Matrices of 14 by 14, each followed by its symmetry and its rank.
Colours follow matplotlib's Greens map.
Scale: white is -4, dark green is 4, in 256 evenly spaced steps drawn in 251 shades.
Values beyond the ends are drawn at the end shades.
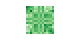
symmetric, rank two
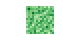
symmetric, full rank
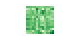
neither, rank three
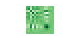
symmetric, rank two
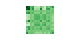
symmetric, rank two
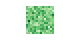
neither, full rank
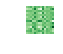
neither, rank two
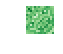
symmetric, full rank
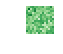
symmetric, full rank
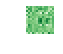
neither, rank three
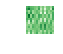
neither, rank two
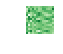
neither, rank three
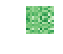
neither, rank two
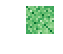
symmetric, full rank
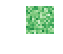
neither, full rank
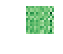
neither, rank two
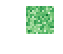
neither, full rank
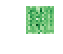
neither, rank three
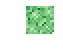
symmetric, full rank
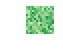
neither, full rank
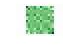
symmetric, rank two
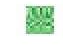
neither, rank two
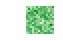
neither, full rank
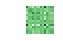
symmetric, rank two
